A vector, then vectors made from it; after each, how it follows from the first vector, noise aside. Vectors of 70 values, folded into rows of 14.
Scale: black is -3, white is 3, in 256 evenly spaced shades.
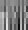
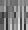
negated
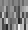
sign-scrambled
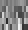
sign-scrambled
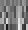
sign-scrambled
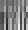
negated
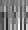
negated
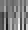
negated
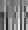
negated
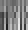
negated
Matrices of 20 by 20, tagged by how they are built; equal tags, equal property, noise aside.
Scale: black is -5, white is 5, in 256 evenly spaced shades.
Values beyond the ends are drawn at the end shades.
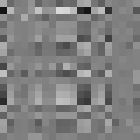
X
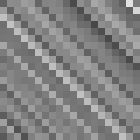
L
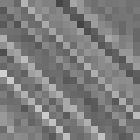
L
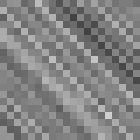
L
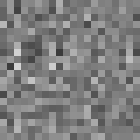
X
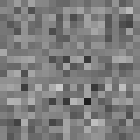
X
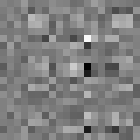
X
